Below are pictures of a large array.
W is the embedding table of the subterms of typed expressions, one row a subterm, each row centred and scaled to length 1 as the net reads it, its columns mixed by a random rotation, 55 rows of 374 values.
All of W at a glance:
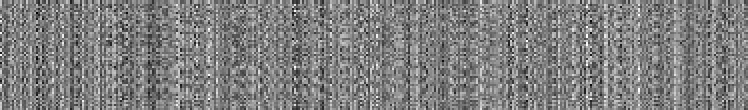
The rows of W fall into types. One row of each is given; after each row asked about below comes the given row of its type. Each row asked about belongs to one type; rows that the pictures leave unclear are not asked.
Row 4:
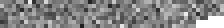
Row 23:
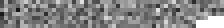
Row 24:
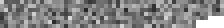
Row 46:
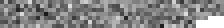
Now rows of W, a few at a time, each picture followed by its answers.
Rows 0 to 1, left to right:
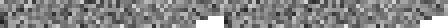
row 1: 4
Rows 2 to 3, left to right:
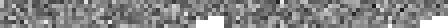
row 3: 23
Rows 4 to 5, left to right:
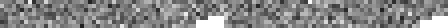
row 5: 46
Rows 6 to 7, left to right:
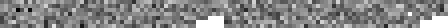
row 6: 4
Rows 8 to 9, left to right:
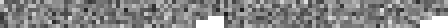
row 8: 24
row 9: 23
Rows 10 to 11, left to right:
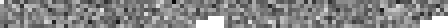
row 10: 24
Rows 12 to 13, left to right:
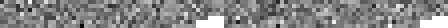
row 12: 4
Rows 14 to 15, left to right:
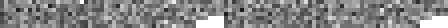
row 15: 23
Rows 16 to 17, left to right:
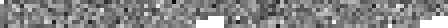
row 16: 24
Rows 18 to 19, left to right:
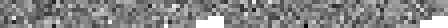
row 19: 4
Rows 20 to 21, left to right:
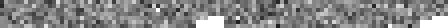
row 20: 23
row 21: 46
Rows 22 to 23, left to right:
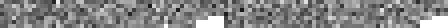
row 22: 23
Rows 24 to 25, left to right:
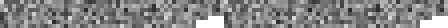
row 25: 24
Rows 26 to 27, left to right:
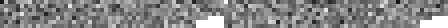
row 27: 24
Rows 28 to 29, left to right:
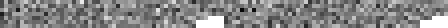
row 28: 23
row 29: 4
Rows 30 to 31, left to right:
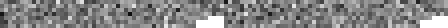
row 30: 23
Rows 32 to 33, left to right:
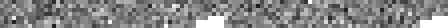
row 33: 46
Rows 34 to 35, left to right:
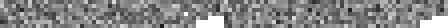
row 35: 24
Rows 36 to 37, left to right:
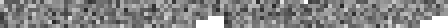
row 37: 4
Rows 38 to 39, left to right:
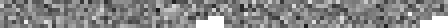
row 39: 46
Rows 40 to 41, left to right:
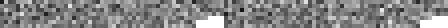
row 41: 23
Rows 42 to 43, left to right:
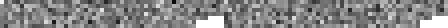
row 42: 24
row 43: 24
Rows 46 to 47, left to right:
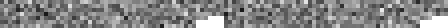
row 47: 23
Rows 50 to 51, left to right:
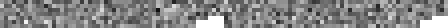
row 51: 24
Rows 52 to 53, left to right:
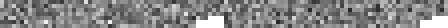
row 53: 24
